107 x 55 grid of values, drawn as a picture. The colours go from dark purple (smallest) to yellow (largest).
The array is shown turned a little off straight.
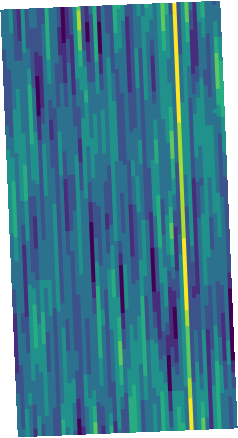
Overall the values sit about 40% of the way up the scale. Streaks run downward. There is no overall slope. Column 44 differs from the columns beside it.
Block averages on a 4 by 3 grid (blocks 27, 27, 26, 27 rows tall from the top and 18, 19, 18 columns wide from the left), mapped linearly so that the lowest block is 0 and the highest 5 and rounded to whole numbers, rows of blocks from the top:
025 / 325 / 212 / 243
